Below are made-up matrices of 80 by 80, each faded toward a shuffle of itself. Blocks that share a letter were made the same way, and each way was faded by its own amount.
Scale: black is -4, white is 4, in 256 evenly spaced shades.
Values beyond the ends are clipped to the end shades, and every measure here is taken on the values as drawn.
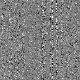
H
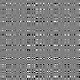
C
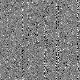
H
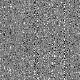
H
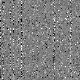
H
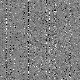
H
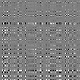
C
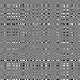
C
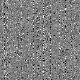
H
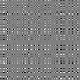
C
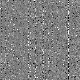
H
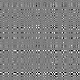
C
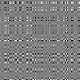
C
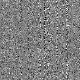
H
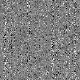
H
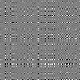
C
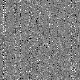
H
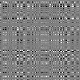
C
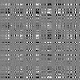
C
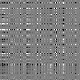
C
